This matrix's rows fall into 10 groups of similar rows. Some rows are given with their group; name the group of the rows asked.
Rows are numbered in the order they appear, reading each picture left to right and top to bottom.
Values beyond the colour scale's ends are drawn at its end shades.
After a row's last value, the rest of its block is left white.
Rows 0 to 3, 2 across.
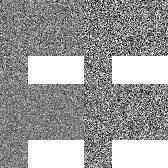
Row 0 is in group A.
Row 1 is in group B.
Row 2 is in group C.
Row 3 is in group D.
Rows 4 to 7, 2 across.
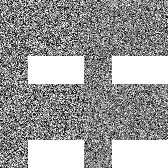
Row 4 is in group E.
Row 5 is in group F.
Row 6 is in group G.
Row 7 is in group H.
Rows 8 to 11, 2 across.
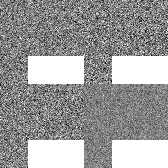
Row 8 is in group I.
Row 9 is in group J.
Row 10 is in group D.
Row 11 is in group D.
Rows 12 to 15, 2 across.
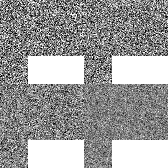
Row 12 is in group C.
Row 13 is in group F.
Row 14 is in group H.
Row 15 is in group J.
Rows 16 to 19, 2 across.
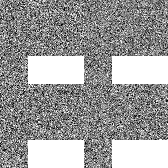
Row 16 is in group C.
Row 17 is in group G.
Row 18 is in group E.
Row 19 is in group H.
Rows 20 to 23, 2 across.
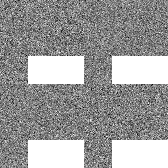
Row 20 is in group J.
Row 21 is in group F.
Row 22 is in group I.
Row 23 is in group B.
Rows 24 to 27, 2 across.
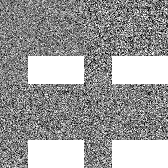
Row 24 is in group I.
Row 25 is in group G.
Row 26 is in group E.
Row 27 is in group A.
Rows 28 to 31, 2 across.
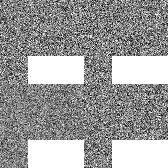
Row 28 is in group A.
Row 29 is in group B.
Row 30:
H
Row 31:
G
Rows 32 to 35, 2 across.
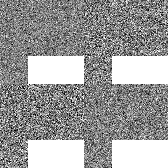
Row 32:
B
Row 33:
I
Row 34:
C
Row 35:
D
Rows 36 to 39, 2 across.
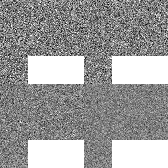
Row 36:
F
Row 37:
C
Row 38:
I
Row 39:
A
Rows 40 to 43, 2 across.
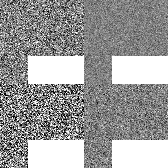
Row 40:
H
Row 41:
H
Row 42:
G
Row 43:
J
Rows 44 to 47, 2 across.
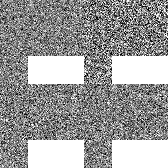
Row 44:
A
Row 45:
C
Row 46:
B
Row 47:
I
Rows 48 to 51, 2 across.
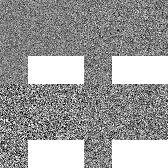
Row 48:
C
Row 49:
G
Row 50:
B
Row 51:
H
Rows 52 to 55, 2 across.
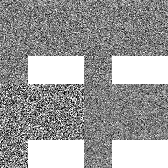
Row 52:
F
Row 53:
F
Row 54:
C
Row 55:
I
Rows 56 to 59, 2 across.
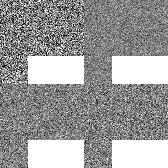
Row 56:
E
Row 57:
I
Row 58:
D
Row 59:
J
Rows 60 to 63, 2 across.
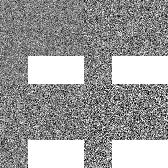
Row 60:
J
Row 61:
D
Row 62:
H
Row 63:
C
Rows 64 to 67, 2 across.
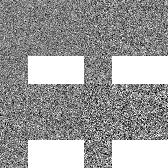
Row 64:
F
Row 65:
E
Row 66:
J
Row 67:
I
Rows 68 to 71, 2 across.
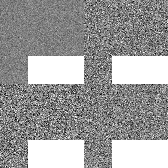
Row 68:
I
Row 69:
F
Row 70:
G
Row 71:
B
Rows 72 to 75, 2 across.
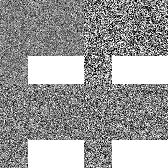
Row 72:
C
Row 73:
H
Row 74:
F
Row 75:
E
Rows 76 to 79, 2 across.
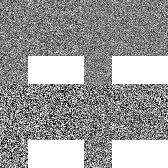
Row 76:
I
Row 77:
C
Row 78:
H
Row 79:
C
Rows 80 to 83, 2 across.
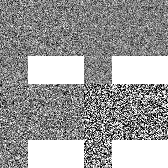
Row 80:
E
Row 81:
E
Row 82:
A
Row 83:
I
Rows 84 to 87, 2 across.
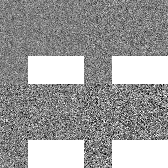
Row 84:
J
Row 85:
E
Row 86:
B
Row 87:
I
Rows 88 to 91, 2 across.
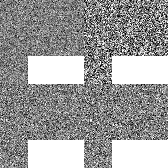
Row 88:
G
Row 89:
D
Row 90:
B
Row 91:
B
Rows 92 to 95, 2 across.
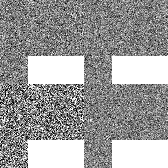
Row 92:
C
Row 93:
H
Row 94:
C
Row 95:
B
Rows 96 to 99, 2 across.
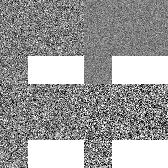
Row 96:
E
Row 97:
F
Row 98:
D
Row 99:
J
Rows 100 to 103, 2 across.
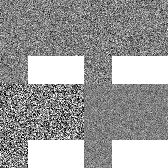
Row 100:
H
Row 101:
B
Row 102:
G
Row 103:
E
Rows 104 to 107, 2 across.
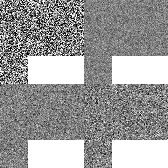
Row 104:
C
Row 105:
A
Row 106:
G
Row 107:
I
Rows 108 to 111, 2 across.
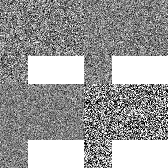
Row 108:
H
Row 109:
H
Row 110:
C
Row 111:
A
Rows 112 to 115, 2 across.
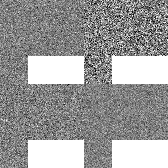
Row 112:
F
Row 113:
H
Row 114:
B
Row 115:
A
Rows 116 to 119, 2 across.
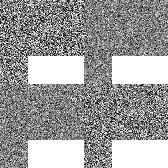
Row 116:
A
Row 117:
D
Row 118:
C
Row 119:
A
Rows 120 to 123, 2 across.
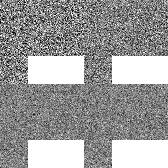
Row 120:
A
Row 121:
F
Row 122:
G
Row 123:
J
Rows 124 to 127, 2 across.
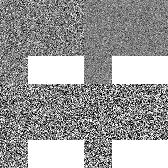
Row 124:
C
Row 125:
F
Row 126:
A
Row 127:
B
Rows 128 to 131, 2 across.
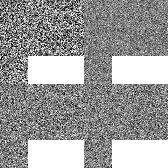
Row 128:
I
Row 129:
J
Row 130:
I
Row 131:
H
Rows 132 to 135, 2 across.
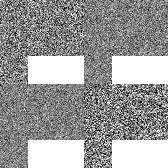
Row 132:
C
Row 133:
D
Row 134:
D
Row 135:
I
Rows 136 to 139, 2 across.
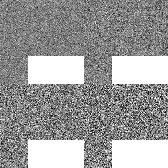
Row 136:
F
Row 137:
G
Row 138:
H
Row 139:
C
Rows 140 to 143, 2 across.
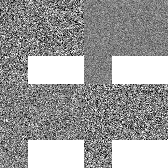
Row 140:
I
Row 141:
F
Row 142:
B
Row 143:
E
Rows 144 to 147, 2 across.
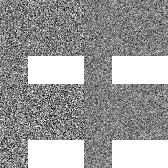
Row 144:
C
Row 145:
I
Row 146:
H
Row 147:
I
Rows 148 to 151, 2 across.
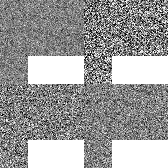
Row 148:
J
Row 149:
I
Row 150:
B
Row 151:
A
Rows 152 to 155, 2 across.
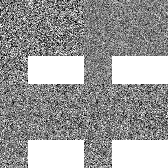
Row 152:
I
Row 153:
C
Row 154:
J
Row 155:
J
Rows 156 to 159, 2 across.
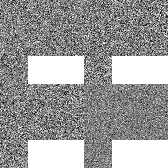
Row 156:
H
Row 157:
C
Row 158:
A
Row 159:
F
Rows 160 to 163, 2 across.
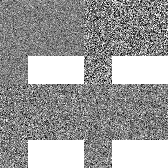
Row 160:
F
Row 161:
C
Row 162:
B
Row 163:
J
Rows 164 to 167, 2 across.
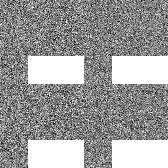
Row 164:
H
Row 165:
B
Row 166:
H
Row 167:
E
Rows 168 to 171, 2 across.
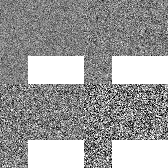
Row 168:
H
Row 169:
J
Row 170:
E
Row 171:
G
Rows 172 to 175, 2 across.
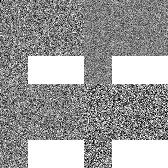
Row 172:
D
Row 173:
C
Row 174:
A
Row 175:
F
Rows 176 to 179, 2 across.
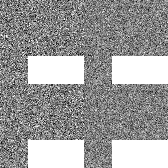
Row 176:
B
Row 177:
D
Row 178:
H
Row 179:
E
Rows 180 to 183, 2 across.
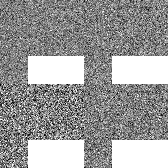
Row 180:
I
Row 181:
D
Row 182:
D
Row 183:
G
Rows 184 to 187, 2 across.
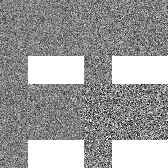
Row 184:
A
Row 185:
H
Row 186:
C
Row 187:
B
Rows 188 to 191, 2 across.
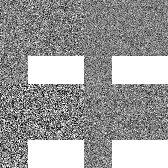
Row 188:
H
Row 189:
E
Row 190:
E
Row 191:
A
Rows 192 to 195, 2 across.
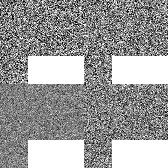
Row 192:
I
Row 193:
H
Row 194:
I
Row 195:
F
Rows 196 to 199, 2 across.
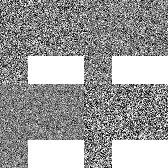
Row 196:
E
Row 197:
J
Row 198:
E
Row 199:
D
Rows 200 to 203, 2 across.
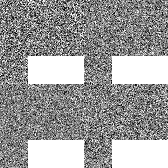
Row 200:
C
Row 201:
G
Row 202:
C
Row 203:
H
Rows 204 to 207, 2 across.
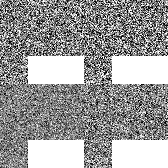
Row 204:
C
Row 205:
E
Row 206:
G
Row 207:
J
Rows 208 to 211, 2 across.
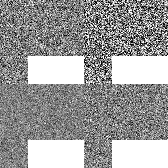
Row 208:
E
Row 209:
E
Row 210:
H
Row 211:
B
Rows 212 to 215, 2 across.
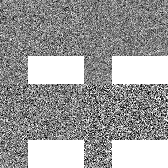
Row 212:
A
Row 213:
I
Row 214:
B
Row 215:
C
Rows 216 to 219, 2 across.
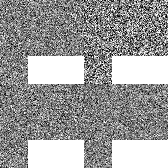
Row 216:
C
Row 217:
D
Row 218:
G
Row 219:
I
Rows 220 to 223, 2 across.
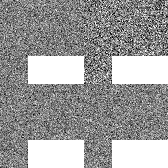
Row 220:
F
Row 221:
G
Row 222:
G
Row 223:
B
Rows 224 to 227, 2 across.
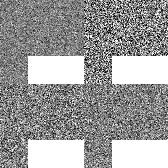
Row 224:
G
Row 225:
B
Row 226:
H
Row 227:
B
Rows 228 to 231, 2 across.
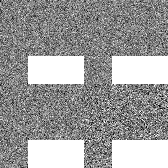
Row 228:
D
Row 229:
A
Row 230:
D
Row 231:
I
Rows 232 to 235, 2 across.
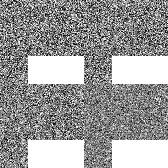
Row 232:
F
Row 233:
F
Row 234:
H
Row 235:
C
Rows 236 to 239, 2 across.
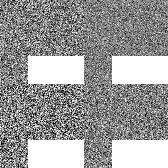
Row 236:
H
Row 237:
F
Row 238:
H
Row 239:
J
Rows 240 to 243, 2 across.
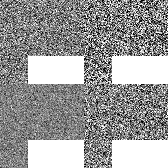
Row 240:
F
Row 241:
J
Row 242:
G
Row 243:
J
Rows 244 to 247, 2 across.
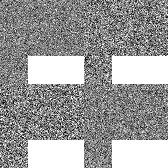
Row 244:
F
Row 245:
H
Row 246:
A
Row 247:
E
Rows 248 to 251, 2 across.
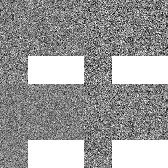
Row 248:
I
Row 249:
G
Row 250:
C
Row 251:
G
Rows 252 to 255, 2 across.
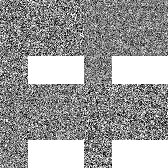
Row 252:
C
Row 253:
E
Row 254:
B
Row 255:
J
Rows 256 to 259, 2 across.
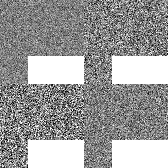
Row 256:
E
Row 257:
H
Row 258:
H
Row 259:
C
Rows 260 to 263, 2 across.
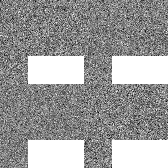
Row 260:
D
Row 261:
J
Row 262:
F
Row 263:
H
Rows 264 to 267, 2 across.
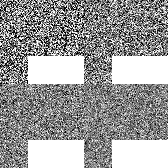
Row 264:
G
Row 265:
I
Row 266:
A
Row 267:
H
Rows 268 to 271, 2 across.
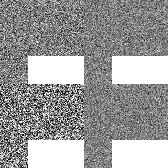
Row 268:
F
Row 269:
I
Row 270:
D
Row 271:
C
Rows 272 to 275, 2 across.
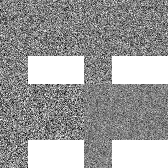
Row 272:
A
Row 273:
E
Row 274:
D
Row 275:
J
